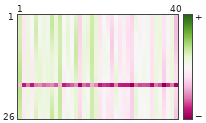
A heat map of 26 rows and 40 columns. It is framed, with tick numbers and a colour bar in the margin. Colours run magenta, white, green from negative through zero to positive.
Odd lines: row 18. Histogram: skewed, a long tail of low values. Average level on the scale: 50%.
